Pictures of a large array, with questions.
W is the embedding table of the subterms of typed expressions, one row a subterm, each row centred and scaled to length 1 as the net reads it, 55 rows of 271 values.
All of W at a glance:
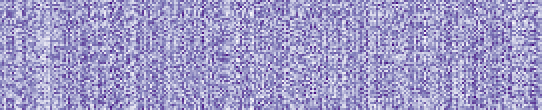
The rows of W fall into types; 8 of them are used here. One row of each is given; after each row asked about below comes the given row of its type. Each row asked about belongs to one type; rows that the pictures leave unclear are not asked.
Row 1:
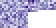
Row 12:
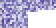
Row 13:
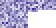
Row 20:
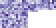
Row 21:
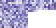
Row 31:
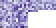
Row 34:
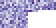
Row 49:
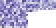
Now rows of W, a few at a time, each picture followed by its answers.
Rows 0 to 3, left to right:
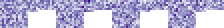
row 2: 20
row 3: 21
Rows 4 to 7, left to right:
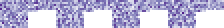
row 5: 12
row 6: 12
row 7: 49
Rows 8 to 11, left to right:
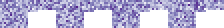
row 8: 21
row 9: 34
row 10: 49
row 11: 13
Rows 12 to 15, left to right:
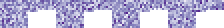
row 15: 34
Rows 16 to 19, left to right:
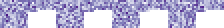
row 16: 1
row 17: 34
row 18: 21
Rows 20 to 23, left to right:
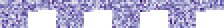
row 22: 21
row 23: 12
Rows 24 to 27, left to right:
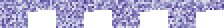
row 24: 12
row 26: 49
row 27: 20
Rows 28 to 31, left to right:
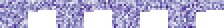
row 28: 20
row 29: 20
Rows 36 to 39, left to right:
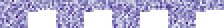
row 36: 31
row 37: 12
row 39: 1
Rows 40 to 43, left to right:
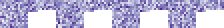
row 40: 13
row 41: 31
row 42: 21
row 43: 12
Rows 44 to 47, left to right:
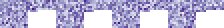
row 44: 13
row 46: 13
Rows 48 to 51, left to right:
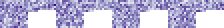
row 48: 34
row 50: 21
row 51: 31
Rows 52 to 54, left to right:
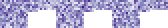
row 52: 49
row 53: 1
